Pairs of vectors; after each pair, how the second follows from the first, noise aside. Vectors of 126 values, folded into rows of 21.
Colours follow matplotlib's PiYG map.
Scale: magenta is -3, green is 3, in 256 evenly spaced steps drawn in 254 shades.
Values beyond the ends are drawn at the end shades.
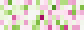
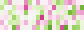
sign-scrambled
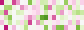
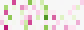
partly zeroed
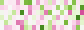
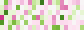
reversed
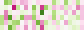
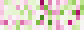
reversed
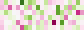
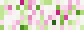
sign-scrambled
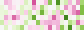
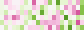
copied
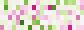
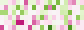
sign-scrambled
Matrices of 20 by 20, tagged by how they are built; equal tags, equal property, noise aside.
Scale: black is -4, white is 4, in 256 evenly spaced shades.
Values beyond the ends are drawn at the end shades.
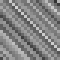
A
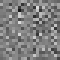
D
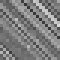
A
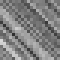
A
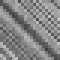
A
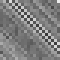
A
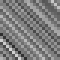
A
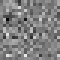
D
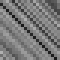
A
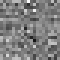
D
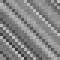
A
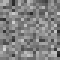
D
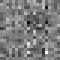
D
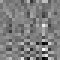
D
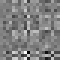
D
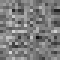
D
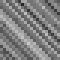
A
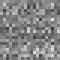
D
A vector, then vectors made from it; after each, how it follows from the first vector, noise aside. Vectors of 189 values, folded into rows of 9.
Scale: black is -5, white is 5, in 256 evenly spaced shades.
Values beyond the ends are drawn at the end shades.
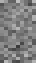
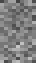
negated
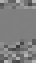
partly zeroed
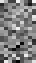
scaled up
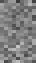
negated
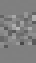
partly zeroed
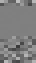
partly zeroed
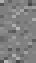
partly zeroed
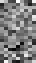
scaled up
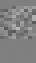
partly zeroed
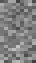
negated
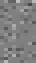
partly zeroed
